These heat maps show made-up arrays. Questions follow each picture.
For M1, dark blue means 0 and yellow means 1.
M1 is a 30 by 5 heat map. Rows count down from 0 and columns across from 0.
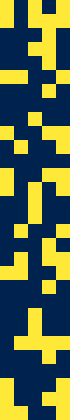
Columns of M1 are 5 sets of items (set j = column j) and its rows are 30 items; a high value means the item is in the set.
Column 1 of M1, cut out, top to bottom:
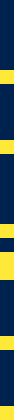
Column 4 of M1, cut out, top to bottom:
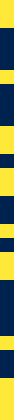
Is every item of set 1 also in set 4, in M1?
yes
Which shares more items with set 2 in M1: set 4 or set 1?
set 4
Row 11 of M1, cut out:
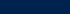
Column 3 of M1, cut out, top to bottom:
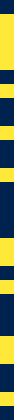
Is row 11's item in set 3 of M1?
no
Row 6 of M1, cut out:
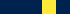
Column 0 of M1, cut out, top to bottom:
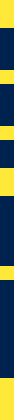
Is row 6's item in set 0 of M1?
no
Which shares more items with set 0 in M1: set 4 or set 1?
set 4
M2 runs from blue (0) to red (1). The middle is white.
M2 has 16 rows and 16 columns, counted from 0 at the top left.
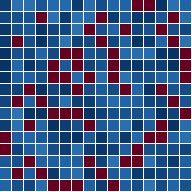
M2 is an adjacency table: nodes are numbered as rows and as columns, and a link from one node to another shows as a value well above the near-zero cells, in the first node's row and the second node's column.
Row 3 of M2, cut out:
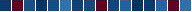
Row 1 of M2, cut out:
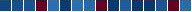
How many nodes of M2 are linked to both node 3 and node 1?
2
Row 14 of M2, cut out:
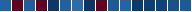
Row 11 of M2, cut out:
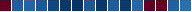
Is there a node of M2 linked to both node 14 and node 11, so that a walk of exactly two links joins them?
no
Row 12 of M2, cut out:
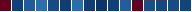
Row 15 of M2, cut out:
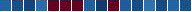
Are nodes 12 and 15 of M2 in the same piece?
yes
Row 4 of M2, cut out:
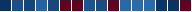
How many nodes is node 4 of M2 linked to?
4
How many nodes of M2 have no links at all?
0
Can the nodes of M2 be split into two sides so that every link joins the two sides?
no
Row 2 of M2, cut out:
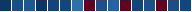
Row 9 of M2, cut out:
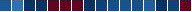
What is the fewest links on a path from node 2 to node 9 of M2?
3
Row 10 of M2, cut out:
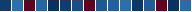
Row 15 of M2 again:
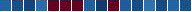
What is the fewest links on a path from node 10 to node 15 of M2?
3
